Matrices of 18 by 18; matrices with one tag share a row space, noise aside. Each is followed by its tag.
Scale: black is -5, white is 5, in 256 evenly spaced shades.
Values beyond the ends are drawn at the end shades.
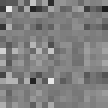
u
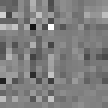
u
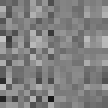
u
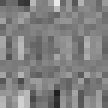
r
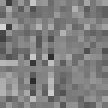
u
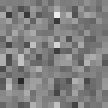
r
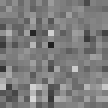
u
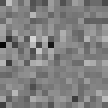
u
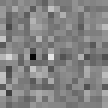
u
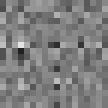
r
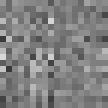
u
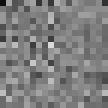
u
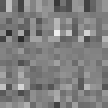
r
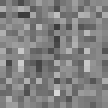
r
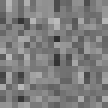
r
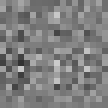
r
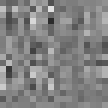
u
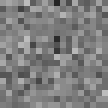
r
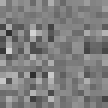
u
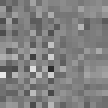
u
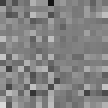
u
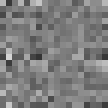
u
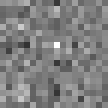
r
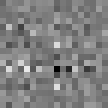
r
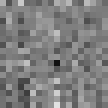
r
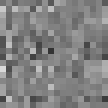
u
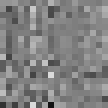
u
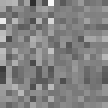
u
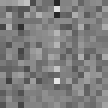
r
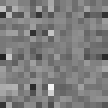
u
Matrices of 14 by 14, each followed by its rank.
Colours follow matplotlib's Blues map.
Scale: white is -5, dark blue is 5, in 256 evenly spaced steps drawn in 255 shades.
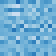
three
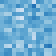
three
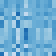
two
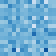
three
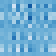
two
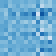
two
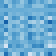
two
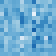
three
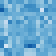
three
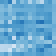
three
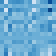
two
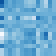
two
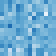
three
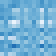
two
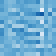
three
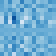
two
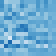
three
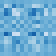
two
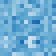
three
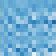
two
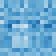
three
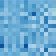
three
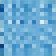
two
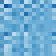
two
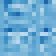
three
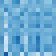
two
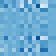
two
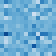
three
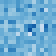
three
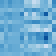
two
